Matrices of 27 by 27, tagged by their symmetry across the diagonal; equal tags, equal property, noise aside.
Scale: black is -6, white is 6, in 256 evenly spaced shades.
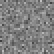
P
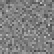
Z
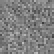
P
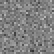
Z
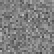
Z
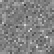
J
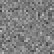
Z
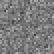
J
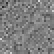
J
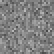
Z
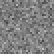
Z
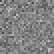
J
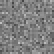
P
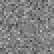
P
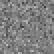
P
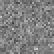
Z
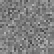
J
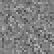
P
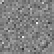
J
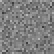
J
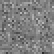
P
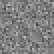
P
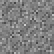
J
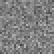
Z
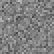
J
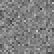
Z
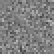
P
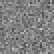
Z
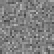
P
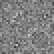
J
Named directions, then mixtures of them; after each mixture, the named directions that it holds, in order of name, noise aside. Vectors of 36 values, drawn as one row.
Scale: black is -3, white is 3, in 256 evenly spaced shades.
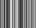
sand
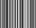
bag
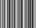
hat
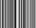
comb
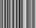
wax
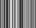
bag, sand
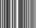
comb, sand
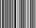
bag, comb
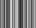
sand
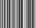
hat, wax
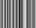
wax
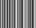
bag, hat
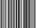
bag
